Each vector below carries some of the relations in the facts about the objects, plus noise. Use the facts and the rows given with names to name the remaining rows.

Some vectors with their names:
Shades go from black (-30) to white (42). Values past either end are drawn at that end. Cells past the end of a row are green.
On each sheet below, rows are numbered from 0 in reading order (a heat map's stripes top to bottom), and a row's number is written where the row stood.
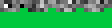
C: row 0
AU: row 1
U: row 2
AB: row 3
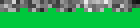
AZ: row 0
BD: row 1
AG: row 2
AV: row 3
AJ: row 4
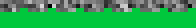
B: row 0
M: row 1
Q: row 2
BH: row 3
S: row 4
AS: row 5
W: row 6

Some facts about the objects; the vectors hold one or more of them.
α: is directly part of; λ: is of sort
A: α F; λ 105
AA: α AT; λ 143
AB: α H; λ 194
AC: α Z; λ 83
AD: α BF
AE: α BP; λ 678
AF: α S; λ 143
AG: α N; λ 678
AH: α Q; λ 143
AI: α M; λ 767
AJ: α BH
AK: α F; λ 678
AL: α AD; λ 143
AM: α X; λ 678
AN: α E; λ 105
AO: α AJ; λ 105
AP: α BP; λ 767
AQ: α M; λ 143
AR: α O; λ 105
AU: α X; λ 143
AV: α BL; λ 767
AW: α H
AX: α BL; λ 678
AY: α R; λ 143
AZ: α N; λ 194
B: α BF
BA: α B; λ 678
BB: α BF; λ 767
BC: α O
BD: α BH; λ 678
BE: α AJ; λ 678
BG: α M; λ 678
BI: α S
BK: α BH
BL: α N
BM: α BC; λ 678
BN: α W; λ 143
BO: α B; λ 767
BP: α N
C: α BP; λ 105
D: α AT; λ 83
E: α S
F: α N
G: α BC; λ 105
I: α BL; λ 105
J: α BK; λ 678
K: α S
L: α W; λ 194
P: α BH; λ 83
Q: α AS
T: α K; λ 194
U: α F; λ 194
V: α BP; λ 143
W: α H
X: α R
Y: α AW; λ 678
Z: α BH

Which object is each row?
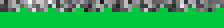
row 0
AH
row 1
AI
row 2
AX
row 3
BN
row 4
AL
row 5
BM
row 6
AQ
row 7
AK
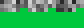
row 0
T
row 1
AP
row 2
V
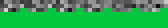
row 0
BE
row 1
BA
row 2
Y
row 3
BG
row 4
BP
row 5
BL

